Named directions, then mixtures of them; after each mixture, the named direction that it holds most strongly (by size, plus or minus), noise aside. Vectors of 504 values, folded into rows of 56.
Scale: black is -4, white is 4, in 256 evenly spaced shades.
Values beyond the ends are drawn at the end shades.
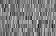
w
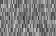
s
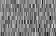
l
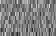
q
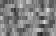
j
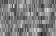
j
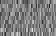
q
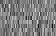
w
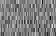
l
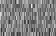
q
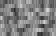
j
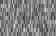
s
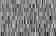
l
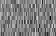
l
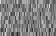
q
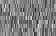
w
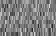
q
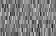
w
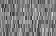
w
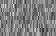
s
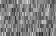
q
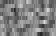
j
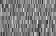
w
